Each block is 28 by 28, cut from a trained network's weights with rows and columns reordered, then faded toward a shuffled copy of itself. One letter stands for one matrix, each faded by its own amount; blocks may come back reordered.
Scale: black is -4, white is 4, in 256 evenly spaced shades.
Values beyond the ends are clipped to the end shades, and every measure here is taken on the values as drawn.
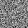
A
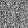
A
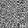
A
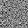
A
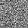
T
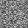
A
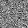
T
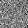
T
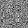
A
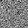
T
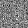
T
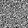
T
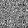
T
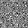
T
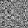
A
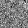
T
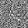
A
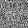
A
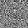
A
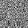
A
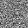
T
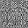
A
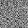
A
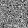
T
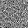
T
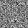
T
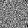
A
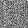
A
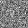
T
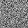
T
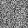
A
